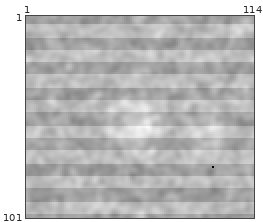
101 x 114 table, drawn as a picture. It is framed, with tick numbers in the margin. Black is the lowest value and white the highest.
Bumps: two. Stripes: horizontal, repeating 8 times. Lone odd cells: 1, lower than its neighbours. Slope: none. Average level on the scale: 70%.
